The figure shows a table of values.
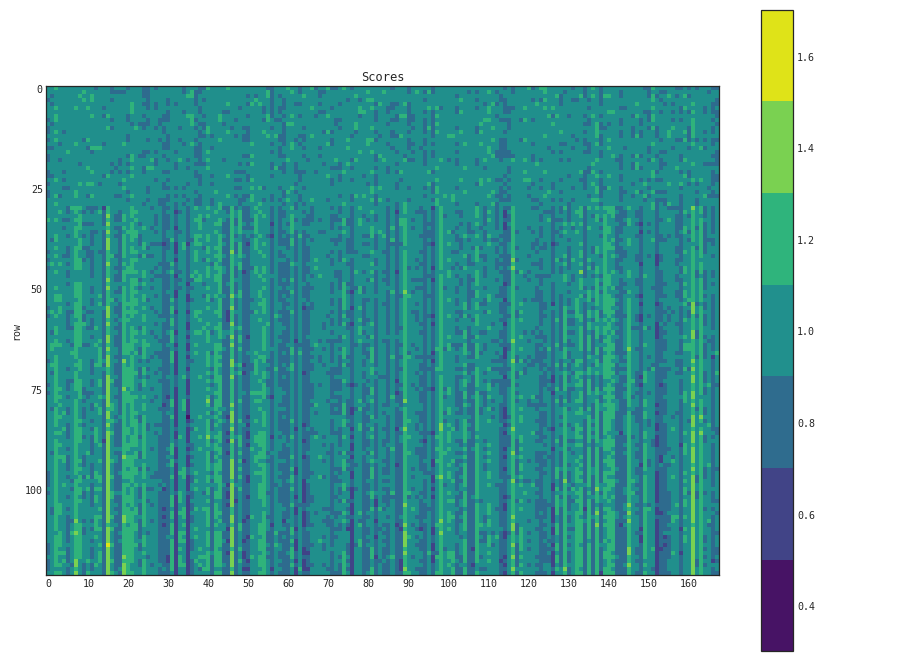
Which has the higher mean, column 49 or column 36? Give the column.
36
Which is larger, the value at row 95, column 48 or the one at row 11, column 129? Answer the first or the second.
the first
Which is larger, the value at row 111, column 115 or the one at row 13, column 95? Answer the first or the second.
the second
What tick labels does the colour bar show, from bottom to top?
0.4, 0.6, 0.8, 1.0, 1.2, 1.4, 1.6
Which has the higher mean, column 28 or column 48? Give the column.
48
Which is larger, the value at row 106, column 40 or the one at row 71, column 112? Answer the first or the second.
the first
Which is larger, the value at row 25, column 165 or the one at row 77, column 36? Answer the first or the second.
the second
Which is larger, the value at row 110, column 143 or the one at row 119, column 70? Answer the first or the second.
the second
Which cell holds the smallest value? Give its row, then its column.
82, 35
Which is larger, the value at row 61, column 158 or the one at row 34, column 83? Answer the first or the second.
the second
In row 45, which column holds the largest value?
116
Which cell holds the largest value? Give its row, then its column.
114, 15
